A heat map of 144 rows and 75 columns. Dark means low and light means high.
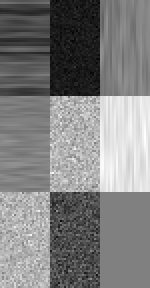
It is made of 3 by 3 panels. Panel 1,1: low, streaked across. Panel 1,2: very low, fine-grained, faint in contrast. Panel 1,3: middling, streaked downward, faint in contrast. Panel 2,1: middling, streaked across, faint in contrast. Panel 2,2: high, fine-grained. Panel 2,3: very high, streaked downward, faint in contrast. Panel 3,1: high, fine-grained. Panel 3,2: low, fine-grained. Panel 3,3: middling, flat.
